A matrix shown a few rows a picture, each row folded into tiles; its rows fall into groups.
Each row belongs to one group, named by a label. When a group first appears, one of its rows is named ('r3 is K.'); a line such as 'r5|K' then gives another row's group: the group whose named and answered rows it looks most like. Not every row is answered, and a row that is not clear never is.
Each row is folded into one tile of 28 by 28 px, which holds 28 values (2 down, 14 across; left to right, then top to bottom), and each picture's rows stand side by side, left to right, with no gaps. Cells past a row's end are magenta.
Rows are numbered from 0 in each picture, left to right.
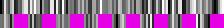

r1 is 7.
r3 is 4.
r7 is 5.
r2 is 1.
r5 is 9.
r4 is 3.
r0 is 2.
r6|2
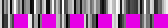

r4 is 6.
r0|3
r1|1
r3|5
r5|2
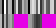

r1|7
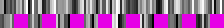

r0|4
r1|2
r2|5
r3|7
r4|6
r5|5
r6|7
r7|7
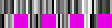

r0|4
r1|9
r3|6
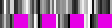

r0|2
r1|1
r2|5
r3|6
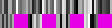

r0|4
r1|4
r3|6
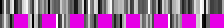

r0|2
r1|1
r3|2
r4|7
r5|9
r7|6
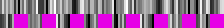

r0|7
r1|9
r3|3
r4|3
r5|5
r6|1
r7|2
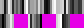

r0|4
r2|6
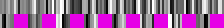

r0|3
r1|7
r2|6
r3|4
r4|4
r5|3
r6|1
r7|7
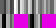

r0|3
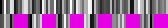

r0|2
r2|3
